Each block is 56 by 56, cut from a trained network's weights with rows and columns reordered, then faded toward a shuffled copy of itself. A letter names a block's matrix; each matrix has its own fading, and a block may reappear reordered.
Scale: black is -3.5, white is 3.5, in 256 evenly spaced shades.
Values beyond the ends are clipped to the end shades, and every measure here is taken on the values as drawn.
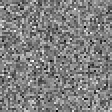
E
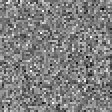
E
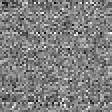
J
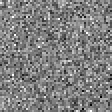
E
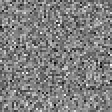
E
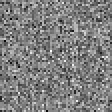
E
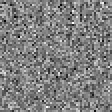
E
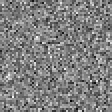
E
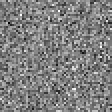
E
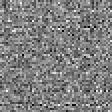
J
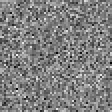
E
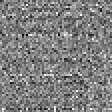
J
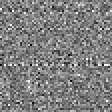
J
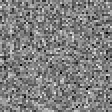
E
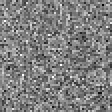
E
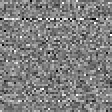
J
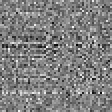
J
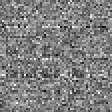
J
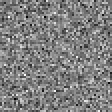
E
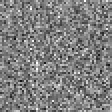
E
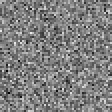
E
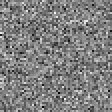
E
